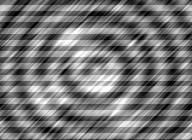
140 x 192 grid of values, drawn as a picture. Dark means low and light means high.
Histogram: bell-shaped. Ninth with the highest average: centre. Stripes: horizontal, repeating 12 times. Rings: centred on the centre. Bumps: four.
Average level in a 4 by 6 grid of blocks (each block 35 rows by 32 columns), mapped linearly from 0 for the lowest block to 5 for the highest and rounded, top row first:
0 1 2 1 0 1 | 1 2 5 1 1 1 | 1 5 3 5 1 0 | 1 1 1 4 2 0
